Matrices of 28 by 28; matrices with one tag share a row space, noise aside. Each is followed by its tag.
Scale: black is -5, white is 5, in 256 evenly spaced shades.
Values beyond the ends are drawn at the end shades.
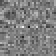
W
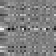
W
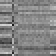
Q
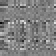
W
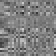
W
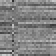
Q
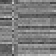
Q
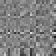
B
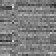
Q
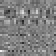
W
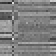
Q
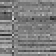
Q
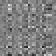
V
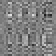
V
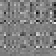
B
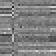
Q
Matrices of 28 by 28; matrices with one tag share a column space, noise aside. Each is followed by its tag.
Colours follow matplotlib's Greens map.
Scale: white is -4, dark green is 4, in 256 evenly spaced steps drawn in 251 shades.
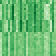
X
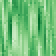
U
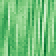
U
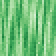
U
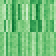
X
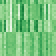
X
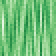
U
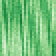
U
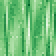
U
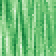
U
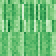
X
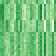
X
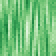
U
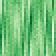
U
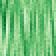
U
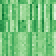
X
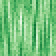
U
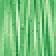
U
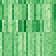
X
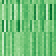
X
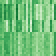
X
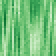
U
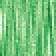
U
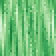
U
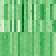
X
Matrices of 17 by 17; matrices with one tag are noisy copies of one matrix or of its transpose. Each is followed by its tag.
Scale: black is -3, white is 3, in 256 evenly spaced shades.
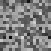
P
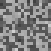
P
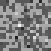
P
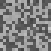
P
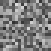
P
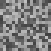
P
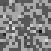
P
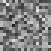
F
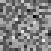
F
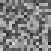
F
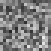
F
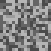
P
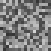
F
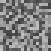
F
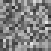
F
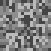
P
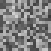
P
